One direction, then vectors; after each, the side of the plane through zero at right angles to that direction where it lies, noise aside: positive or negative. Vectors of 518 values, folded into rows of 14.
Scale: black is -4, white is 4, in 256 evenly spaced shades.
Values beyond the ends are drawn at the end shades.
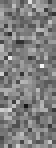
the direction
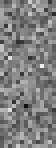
positive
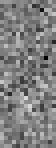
negative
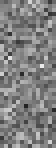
positive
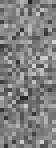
negative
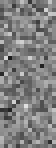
negative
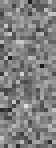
negative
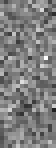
positive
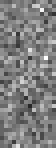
positive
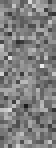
positive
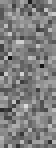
negative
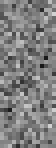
negative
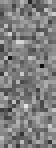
negative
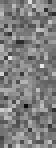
positive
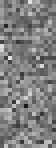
positive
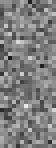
negative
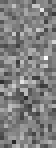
positive
